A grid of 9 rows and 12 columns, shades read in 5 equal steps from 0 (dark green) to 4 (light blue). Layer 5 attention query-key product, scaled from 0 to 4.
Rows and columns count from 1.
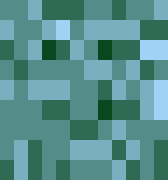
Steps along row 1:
same up down same same up same down up same up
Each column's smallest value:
1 1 1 0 1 1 1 0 1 1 1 1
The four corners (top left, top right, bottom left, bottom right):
2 3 1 1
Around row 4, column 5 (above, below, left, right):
1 3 2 2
